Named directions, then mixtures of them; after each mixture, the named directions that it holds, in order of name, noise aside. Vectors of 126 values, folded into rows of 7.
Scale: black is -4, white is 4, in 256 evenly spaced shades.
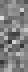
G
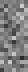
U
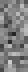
G, U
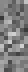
G, U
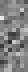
G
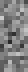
G, U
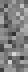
G, U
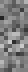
G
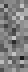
U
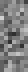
G, U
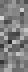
G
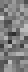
G, U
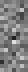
G, U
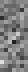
G, U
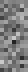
G, U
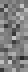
U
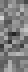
G, U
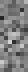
G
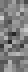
G, U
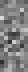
G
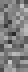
G, U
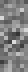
G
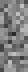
G, U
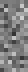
U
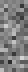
U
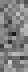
G, U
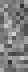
G, U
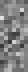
G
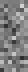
U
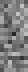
G, U
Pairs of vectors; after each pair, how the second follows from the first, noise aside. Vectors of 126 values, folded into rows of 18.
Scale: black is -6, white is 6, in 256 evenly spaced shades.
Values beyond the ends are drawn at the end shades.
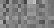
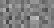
wrapped around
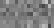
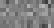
negated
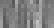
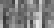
scaled up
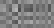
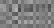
copied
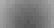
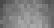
negated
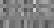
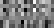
scaled up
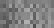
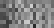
scaled up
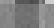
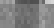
copied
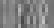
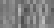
copied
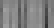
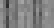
wrapped around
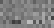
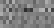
wrapped around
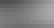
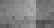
wrapped around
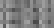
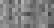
wrapped around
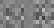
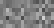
negated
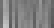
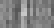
wrapped around
